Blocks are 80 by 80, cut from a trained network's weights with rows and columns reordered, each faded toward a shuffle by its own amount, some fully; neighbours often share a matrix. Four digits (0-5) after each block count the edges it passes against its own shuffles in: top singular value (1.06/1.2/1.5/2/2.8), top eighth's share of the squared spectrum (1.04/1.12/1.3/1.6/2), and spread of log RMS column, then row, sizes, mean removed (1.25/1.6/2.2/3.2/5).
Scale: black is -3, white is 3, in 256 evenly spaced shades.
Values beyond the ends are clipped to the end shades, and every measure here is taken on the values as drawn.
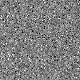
2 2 0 1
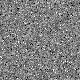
0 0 0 0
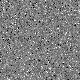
0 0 0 0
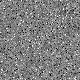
0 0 0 0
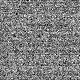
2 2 0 0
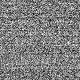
2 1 0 0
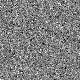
0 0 0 0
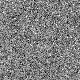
0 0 0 0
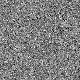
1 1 0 0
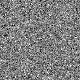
1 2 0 1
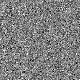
1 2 0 0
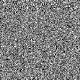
2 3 1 2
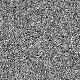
1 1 0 0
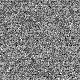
1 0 0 0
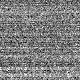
4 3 1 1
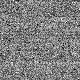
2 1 0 0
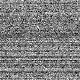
4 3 1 2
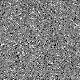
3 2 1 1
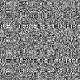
4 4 2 3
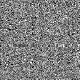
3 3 1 2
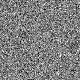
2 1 0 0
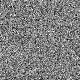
1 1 0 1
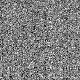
2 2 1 1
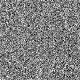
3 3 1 2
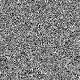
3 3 0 0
